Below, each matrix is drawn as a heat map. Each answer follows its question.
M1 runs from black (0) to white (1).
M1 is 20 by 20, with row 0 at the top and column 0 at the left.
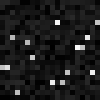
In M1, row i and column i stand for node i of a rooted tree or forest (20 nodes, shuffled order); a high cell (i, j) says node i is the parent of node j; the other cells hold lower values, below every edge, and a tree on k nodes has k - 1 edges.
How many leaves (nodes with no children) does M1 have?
11
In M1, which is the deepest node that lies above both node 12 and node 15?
9
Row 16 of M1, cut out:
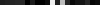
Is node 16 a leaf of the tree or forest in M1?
no
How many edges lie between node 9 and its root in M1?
0
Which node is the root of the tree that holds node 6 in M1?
4
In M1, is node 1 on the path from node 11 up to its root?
no
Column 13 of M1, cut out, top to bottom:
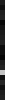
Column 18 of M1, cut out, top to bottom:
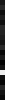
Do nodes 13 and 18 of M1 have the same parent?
yes
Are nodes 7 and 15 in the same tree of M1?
no
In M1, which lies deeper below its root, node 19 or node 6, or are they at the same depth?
node 6
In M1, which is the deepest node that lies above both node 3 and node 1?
14
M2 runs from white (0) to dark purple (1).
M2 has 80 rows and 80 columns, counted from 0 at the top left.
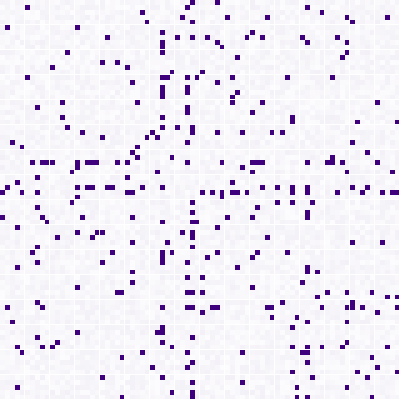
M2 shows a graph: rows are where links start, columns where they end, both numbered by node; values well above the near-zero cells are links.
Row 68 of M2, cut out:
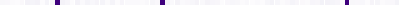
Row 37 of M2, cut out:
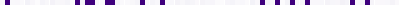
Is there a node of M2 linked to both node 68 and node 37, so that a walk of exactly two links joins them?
yes
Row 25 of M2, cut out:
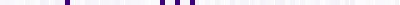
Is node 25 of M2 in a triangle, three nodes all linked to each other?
no
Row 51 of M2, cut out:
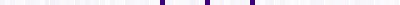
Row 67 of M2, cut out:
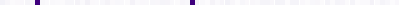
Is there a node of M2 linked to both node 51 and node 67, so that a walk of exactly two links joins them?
no
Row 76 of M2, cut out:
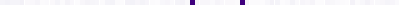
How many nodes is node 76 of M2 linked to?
2
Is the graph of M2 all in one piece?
yes
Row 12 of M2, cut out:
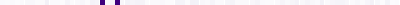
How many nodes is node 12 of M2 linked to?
2
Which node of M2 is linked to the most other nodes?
node 32
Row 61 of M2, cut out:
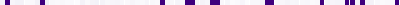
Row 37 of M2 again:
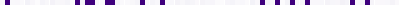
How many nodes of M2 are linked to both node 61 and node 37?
3
